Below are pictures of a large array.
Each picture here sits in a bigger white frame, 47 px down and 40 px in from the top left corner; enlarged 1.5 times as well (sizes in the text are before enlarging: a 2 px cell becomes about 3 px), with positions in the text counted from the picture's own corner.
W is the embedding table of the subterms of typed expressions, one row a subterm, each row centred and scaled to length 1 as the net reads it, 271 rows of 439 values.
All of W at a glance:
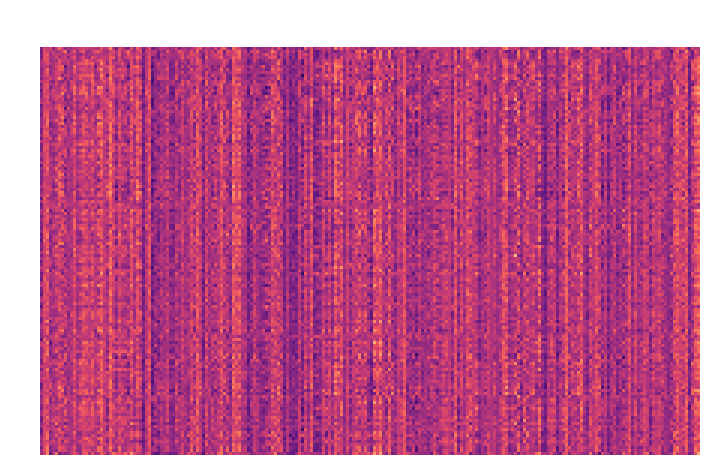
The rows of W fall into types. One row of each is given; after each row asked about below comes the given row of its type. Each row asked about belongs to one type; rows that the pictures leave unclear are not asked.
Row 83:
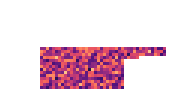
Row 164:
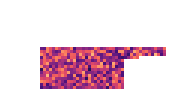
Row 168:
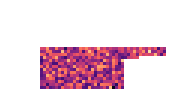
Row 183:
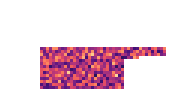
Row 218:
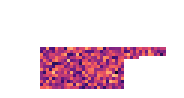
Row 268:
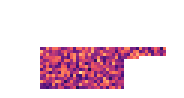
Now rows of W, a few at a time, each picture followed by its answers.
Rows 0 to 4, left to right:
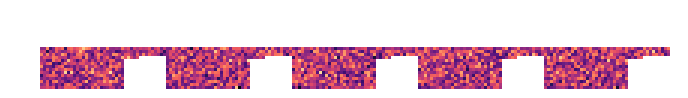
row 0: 218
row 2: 164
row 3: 164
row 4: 183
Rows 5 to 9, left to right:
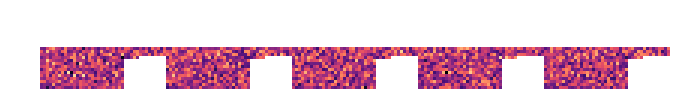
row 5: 268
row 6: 164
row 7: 183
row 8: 168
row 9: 268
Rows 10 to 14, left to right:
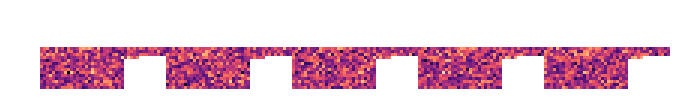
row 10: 168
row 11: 218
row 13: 83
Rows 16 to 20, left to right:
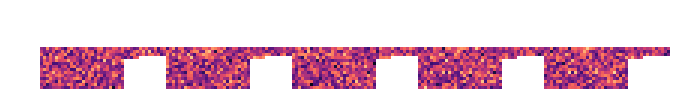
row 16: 183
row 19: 218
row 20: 218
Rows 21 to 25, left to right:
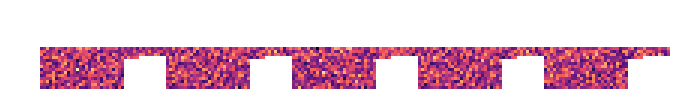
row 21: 83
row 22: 183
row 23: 168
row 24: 183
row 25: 164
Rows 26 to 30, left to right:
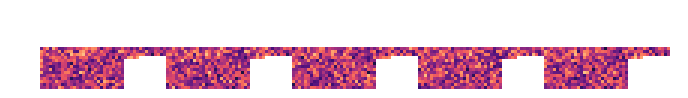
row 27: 164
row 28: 164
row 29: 164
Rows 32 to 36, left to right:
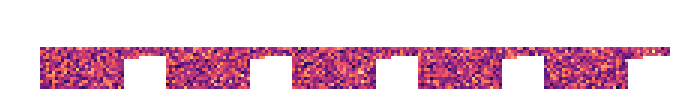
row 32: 268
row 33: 183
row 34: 218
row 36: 168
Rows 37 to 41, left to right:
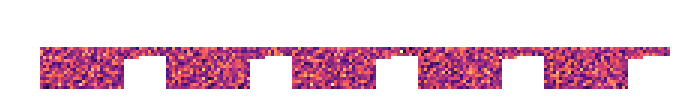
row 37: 183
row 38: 218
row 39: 83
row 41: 268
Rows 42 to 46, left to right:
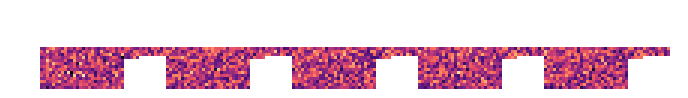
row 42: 268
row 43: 83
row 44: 164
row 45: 268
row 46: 164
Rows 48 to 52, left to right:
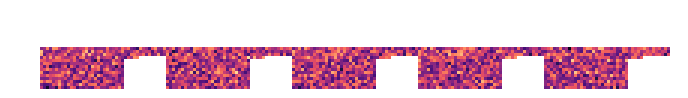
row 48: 183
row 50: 83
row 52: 168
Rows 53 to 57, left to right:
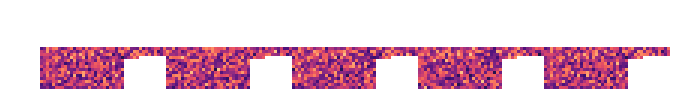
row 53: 268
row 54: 83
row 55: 164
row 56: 164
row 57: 268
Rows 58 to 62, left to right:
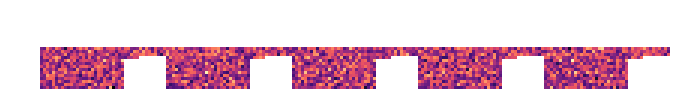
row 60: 218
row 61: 268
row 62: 168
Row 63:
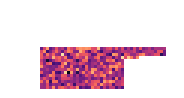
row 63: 83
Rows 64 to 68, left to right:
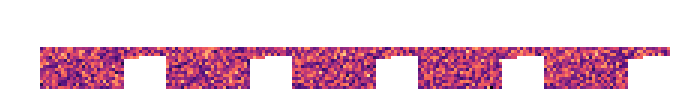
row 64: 164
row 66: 183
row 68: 164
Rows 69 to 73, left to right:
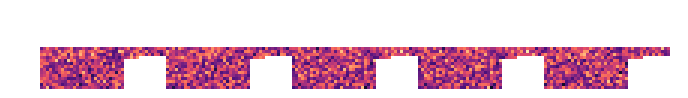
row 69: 164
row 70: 83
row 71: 168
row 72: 168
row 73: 218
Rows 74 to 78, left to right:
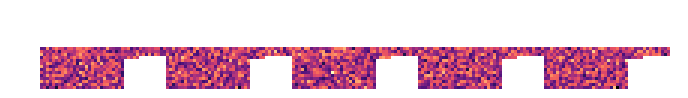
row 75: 183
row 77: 268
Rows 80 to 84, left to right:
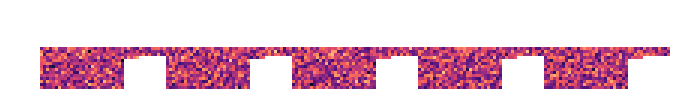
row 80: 183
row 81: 183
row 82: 218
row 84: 268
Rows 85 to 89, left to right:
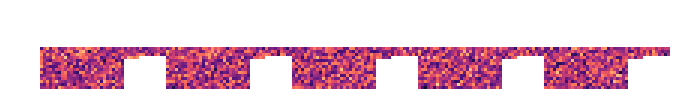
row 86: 83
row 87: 218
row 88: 183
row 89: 218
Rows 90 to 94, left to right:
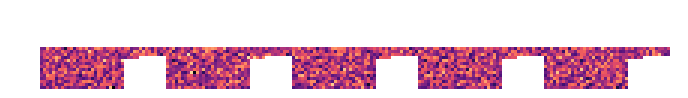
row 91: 83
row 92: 168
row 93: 268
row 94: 218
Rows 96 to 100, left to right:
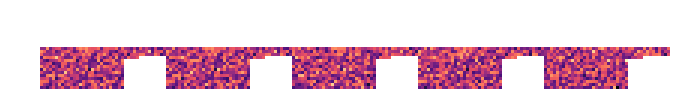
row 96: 83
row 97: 83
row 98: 168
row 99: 83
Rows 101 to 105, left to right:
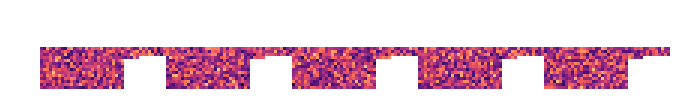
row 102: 168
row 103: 164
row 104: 268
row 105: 218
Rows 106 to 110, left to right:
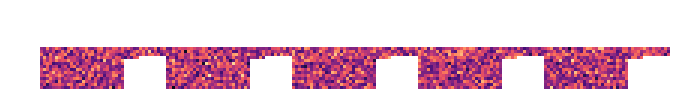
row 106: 183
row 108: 183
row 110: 168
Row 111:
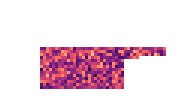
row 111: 164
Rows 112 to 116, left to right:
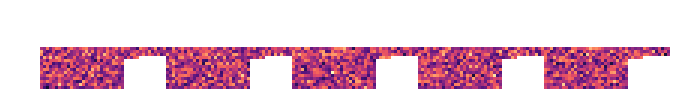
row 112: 183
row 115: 164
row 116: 83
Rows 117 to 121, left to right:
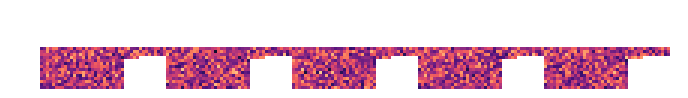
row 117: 268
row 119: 164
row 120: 164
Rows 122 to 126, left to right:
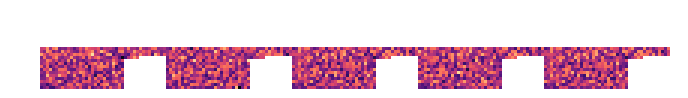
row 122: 168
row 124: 268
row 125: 268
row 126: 268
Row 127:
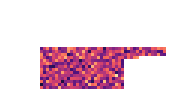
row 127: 183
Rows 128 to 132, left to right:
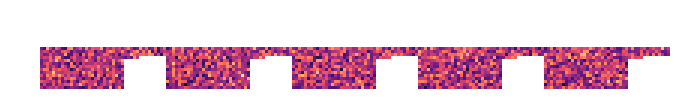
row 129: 268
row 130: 268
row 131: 83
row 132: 218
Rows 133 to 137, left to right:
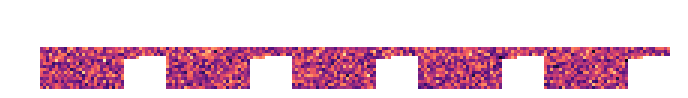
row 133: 183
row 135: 164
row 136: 168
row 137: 183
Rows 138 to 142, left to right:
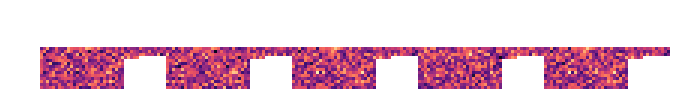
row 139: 218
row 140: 218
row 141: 168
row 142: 218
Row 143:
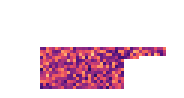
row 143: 164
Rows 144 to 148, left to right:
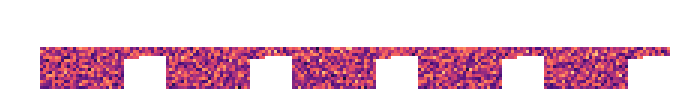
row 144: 268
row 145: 183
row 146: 168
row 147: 83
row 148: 183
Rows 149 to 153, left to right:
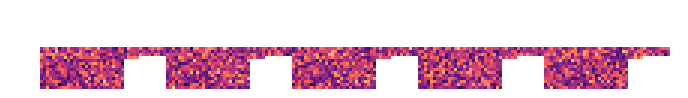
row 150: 218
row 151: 218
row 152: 268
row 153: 164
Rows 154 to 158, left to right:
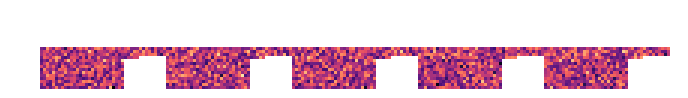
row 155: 164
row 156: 183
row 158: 164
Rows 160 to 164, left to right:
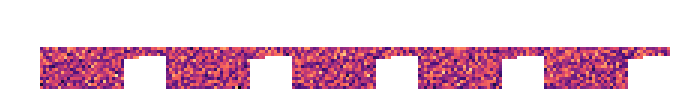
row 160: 183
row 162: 183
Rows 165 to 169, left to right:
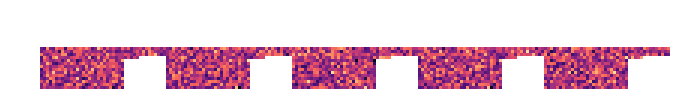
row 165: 218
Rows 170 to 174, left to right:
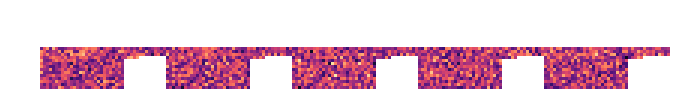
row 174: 168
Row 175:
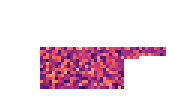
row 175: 268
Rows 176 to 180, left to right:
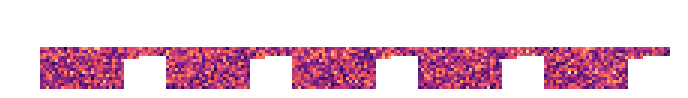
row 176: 168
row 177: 164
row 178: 164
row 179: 168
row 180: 218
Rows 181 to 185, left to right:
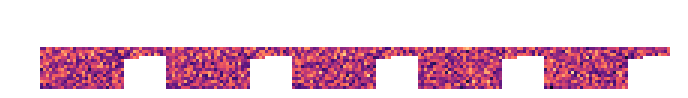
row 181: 164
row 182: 268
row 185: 164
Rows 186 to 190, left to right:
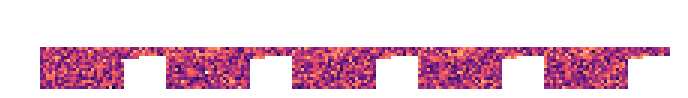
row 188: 83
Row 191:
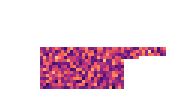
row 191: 183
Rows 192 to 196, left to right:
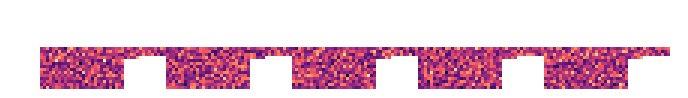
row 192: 183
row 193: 218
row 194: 164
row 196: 183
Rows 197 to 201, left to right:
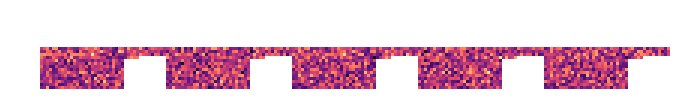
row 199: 168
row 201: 268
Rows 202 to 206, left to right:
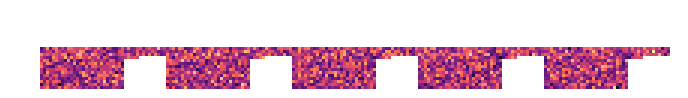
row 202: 218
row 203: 183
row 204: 268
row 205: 168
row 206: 168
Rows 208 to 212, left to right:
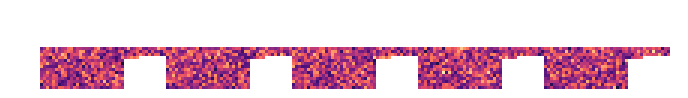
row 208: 164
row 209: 164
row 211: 218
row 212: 168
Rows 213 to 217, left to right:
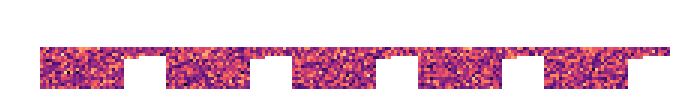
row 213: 83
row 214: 218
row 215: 183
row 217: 83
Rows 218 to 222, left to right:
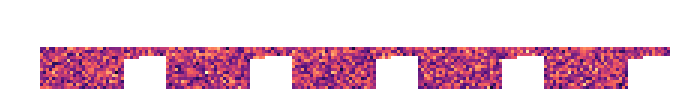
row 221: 168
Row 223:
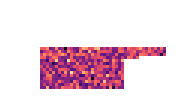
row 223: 168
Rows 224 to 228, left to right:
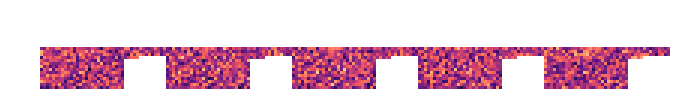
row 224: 164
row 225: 218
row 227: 268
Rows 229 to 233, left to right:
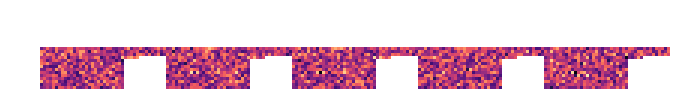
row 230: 218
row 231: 168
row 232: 83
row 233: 268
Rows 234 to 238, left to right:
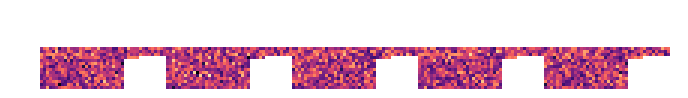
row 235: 268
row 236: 164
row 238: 164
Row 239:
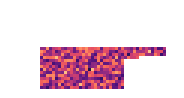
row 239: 83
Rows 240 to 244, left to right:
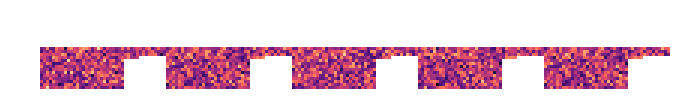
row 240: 218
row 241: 164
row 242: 164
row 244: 164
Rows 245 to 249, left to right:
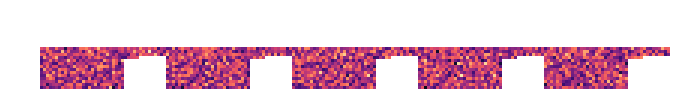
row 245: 168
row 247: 183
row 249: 164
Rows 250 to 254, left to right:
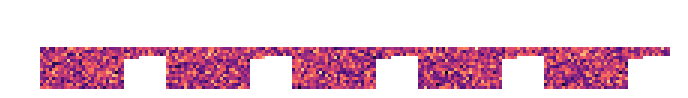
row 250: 218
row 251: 183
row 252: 164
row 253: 168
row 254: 218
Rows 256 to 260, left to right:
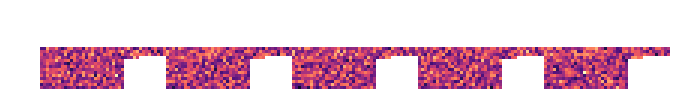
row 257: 83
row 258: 183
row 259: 183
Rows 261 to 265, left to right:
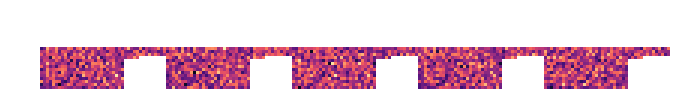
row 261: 268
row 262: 168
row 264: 168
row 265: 183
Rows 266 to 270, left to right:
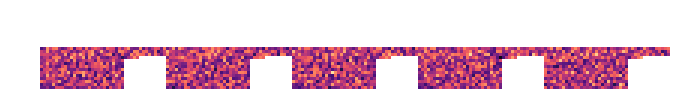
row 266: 268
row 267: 83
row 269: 168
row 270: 183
